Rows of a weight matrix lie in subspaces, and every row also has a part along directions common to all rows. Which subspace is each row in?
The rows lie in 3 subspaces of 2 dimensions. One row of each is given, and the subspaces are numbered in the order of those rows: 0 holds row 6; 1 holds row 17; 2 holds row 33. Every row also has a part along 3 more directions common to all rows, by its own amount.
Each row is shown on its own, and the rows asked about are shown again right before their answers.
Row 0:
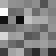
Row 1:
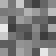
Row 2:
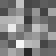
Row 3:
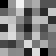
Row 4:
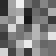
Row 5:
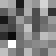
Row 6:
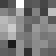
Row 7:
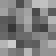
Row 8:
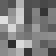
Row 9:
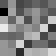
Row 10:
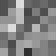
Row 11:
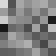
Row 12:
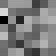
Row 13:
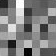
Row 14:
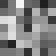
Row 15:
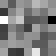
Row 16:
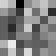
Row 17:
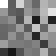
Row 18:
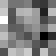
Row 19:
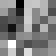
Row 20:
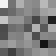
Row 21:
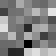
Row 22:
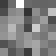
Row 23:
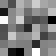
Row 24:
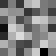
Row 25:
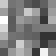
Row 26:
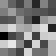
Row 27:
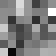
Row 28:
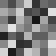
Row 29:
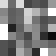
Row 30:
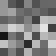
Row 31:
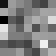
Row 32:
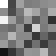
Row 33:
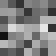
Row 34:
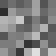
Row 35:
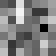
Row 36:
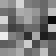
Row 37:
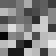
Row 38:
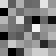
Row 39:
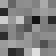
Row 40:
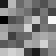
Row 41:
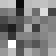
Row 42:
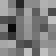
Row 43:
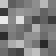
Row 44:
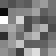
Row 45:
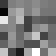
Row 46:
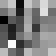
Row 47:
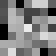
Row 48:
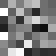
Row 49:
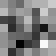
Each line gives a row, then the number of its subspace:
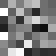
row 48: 1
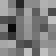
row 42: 0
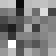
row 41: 0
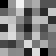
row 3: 0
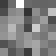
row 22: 0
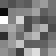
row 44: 1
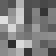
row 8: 0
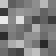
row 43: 1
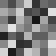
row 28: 2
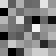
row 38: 1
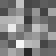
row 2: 0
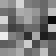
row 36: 2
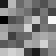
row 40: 1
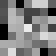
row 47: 2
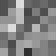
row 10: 0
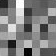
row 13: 0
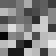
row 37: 2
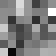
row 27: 2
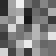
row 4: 0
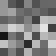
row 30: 2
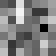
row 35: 0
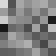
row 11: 1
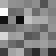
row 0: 1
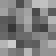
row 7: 0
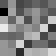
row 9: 1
